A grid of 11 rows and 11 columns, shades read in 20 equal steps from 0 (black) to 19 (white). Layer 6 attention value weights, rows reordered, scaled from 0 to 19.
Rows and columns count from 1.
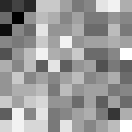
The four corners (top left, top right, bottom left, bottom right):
3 13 16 19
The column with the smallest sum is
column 1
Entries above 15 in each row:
2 0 1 1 2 1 0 0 1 2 6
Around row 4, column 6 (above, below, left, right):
11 12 12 11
